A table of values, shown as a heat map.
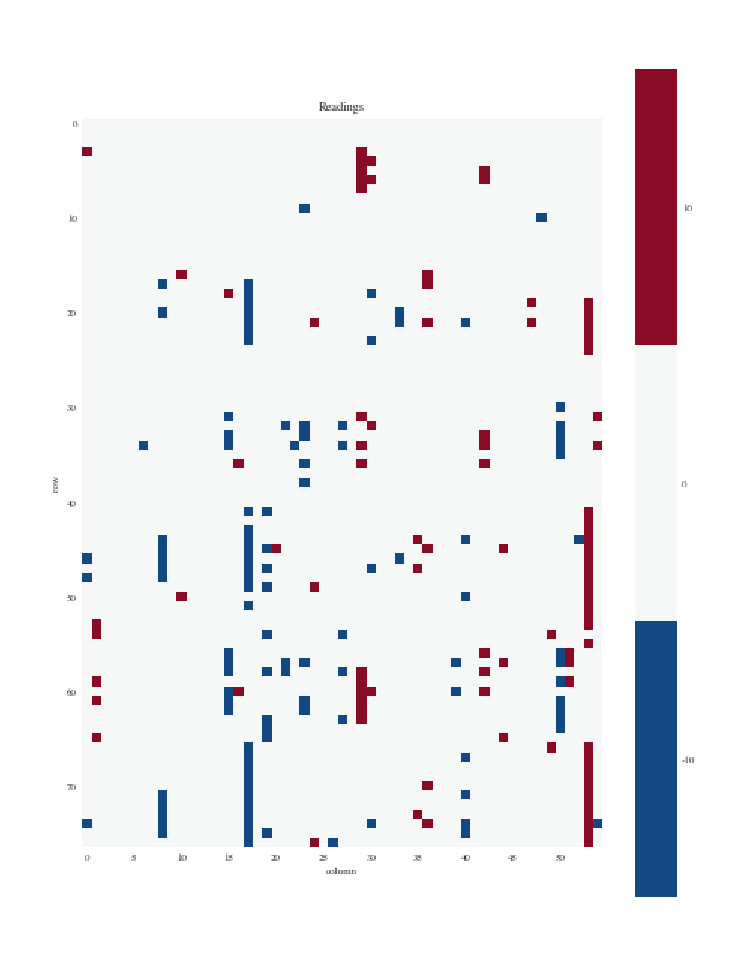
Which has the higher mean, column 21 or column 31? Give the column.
31
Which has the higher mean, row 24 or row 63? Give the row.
24
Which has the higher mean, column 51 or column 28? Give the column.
51
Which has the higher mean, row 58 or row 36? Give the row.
36
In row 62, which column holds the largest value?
29
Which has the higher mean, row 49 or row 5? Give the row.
5
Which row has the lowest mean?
74
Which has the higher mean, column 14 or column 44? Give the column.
44
